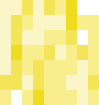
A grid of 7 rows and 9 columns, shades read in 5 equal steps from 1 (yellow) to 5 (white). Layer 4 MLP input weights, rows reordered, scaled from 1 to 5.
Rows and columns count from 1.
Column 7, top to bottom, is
1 1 2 3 3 4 3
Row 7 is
3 5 3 1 3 3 3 4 3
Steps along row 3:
down up same down same down up down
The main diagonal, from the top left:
4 2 4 3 3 3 3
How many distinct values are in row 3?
4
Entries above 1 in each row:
8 8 9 8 9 9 8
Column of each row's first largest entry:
8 1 8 1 1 3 2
